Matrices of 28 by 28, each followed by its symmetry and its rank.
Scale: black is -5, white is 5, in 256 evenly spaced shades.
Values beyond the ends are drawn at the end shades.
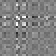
symmetric, rank two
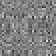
neither, rank five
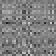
neither, rank three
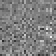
neither, rank five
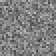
neither, full rank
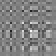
symmetric, rank two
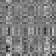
neither, rank three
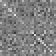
symmetric, rank five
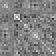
symmetric, rank five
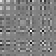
symmetric, rank two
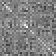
symmetric, rank five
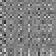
neither, rank three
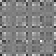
symmetric, rank two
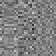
neither, rank five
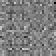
neither, rank five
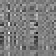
neither, rank three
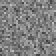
neither, full rank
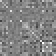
symmetric, rank five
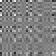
symmetric, rank two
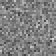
neither, full rank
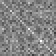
symmetric, rank five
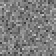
neither, full rank
